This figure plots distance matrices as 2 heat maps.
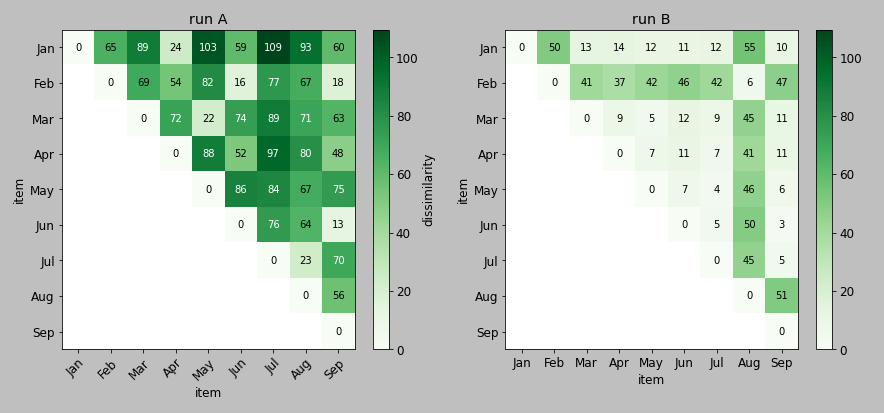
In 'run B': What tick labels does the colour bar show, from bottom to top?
0, 20, 40, 60, 80, 100
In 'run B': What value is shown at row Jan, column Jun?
11
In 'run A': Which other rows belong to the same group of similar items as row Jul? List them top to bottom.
Aug
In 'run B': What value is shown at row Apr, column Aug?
41
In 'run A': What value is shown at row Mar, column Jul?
89
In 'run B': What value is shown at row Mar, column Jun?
12
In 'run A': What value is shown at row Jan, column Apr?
24
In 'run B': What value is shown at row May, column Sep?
6
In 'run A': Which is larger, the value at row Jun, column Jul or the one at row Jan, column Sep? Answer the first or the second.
the first
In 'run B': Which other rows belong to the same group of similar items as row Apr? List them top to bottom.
Jan, Mar, May, Jun, Jul, Sep
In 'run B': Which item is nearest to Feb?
Aug
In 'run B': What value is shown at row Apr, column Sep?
11
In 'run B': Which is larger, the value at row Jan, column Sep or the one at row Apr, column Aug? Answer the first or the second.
the second
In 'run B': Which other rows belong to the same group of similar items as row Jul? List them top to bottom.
Jan, Mar, Apr, May, Jun, Sep
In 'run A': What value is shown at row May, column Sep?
75
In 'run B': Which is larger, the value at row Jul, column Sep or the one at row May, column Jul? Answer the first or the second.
the first
